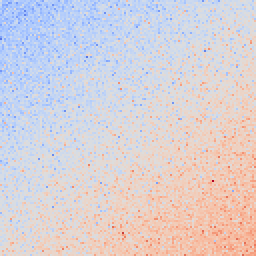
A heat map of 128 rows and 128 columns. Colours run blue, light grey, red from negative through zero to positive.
The values follow a bell shape. The grain is fine, like static. Values rise toward the bottom right. The bottom right is the ninth with the highest average. The top left is the ninth with the lowest average. No regular stripes run through it. No row or column stands out.
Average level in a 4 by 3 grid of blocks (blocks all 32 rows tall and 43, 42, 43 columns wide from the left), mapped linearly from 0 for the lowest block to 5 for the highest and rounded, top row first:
0 1 2 | 1 2 3 | 2 3 4 | 3 4 5
